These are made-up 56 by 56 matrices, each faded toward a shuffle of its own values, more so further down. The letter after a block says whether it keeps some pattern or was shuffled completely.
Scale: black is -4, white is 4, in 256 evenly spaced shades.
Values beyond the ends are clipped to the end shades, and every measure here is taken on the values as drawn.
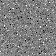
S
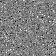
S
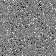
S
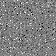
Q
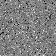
S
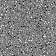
S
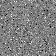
S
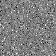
Q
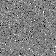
S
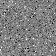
S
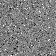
S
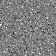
S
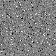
Q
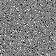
S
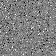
S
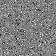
S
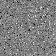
S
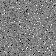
S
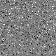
S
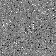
S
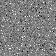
S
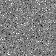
S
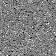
S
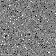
Q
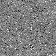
Q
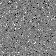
S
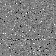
Q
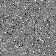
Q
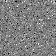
Q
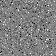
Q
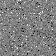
S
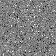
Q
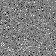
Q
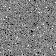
Q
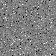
S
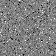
S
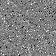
S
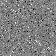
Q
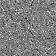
S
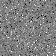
S
